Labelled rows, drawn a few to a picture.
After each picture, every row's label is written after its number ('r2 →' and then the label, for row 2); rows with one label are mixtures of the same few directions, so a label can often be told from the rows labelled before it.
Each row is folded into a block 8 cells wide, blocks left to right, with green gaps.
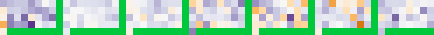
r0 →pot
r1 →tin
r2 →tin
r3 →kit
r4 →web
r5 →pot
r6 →tin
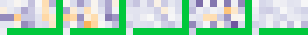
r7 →tin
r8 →tin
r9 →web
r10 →web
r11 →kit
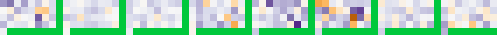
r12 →web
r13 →tin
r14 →kit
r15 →pot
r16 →pot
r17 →web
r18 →kit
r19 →pot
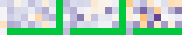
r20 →pot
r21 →tin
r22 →kit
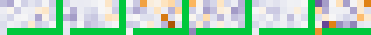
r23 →web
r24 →tin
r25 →pot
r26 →kit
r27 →web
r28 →kit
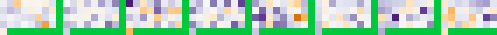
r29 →pot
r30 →web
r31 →kit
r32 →web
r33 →tin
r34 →pot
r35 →tin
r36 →tin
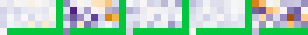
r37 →pot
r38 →tin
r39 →web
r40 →kit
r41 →web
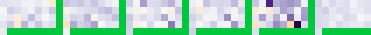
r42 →kit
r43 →pot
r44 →pot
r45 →pot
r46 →pot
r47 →tin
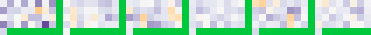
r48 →web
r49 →tin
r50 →tin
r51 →kit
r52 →web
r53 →web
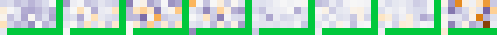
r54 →pot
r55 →kit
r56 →kit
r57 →kit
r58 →tin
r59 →web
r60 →tin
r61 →pot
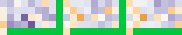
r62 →pot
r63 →tin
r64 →tin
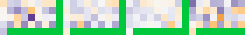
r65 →kit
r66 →kit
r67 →pot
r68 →kit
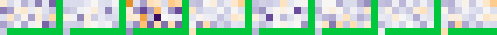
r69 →web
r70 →tin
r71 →kit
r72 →kit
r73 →tin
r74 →kit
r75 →web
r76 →kit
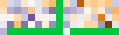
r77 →kit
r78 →pot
